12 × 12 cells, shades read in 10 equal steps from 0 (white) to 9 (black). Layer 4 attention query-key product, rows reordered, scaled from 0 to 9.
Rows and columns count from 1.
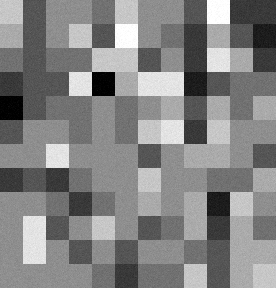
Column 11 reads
7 6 3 5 5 4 4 5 2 3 3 3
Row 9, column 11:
2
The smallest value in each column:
2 1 1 1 2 0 1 1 2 0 2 2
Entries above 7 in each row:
0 1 0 2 1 0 0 0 1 0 0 0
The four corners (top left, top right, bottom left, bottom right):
2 7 4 2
